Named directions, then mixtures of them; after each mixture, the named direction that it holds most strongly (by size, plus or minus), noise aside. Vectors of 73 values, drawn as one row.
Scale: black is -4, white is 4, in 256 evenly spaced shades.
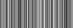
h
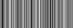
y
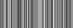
h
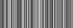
y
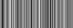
y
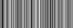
y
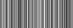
h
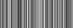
h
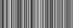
y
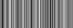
y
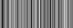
y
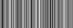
y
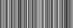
h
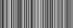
y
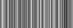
h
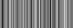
y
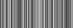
h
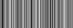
y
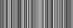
h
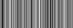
y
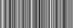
y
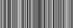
h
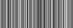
h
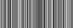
h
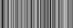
y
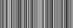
h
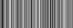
y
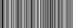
y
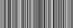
h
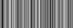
y
